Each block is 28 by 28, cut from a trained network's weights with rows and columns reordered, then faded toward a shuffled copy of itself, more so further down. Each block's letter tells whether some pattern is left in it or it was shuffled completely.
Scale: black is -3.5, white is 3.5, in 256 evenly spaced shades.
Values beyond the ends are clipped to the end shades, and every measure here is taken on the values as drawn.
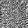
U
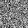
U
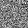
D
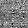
U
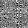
U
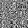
U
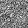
U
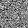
D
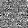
U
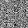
U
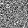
U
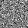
D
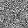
U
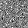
D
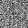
D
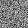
U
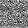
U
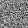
U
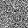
U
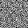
U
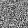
U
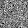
D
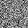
U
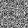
U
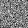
U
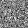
U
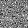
D
